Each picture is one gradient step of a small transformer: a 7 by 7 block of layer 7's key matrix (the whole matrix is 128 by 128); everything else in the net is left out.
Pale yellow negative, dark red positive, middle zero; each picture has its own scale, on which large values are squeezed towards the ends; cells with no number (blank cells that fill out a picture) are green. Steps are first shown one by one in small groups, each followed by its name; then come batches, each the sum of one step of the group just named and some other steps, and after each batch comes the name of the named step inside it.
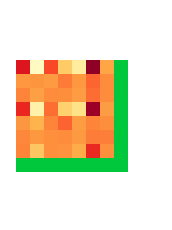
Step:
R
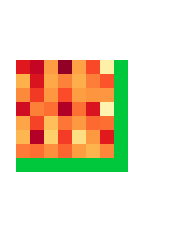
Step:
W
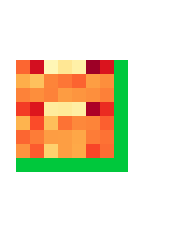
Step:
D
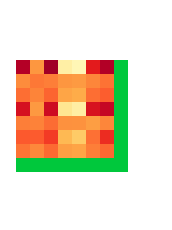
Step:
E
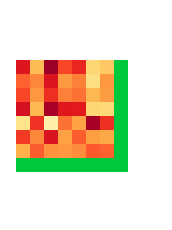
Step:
E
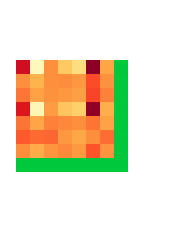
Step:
E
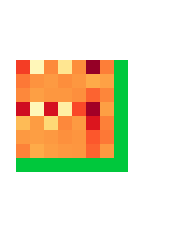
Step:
R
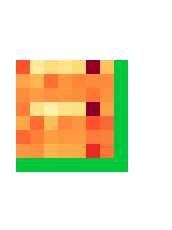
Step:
D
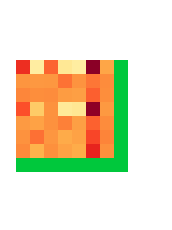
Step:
R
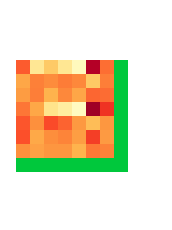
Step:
R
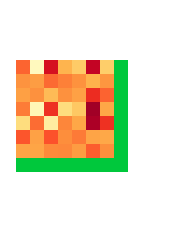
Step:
R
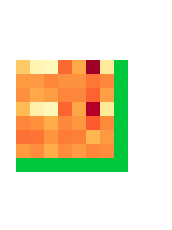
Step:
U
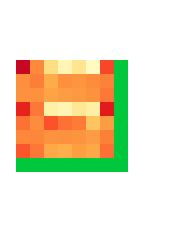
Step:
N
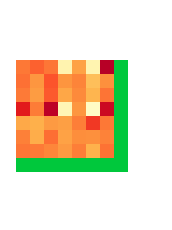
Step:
N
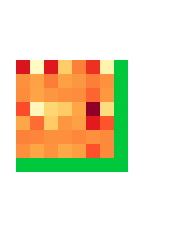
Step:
U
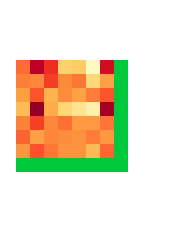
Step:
N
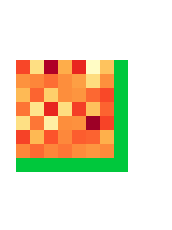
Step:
N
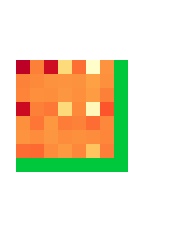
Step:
N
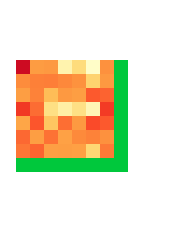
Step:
N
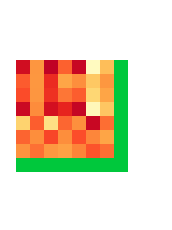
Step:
N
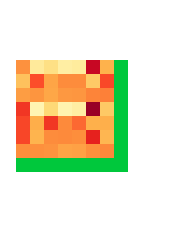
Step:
U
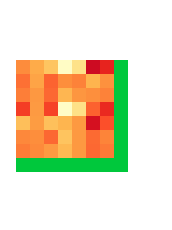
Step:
N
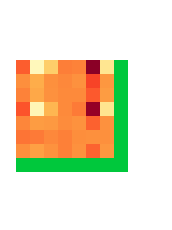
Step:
U
